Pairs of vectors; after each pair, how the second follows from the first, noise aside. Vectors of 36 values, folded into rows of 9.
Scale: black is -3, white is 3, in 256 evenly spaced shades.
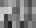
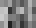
sign-scrambled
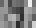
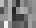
reversed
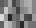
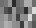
reversed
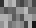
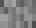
shrunk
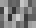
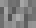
shrunk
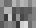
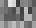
reversed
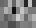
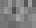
shrunk
